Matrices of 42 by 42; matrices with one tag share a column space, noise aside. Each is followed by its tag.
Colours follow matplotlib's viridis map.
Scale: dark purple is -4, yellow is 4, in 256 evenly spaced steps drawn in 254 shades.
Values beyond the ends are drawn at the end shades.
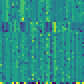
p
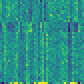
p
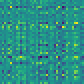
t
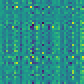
t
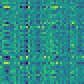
t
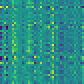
t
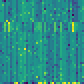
p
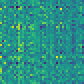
t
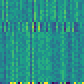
p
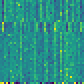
p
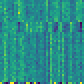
p
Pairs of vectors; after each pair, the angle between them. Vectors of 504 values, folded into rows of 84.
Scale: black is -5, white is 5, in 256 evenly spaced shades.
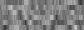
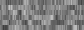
nearly parallel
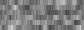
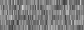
partly opposed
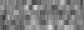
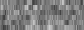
nearly parallel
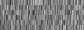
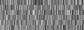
nearly opposite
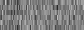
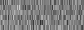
partly opposed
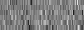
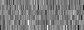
partly opposed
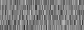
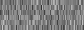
partly opposed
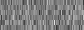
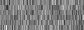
orthogonal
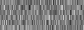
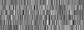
partly opposed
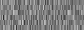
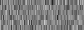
partly aligned
